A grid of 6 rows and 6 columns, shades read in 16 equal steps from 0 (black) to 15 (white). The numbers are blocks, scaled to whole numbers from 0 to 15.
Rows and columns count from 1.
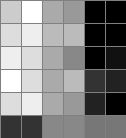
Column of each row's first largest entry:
2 2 1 1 2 3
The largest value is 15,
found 2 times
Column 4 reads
9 11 8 11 9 8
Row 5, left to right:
13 14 10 9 2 0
